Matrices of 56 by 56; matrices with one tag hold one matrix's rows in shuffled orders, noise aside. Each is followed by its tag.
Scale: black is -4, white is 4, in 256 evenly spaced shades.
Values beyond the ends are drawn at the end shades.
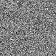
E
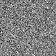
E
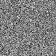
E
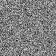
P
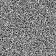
E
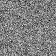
P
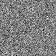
E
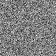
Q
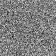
Q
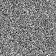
E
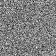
Q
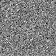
E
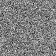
Q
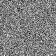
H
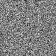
P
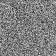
Q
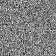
P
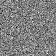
E
